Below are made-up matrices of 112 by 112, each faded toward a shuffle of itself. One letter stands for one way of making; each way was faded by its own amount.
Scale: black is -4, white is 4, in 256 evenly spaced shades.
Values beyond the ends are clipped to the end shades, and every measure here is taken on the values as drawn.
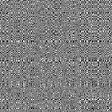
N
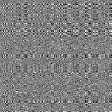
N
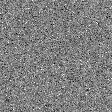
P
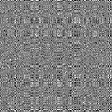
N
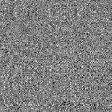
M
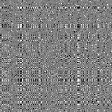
N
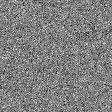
P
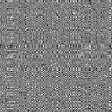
N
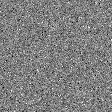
P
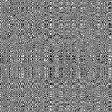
N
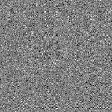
M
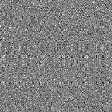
M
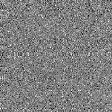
M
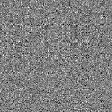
M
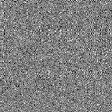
M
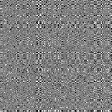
N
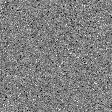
P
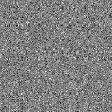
M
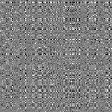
N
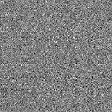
M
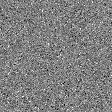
P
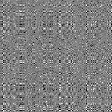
N
